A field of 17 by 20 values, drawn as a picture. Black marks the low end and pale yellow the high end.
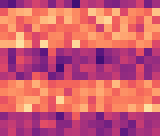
Horizontal stripes repeat 2 times down the table. The ninth with the lowest average is the centre. On average the colour sits 60% of the way up the scale.
